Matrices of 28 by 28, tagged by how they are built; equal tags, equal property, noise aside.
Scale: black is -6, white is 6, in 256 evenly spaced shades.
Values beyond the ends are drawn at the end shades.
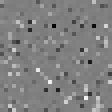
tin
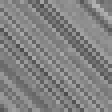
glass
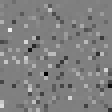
tin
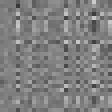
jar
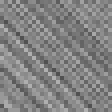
glass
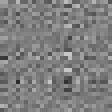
jar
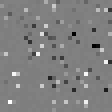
tin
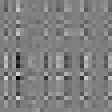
jar
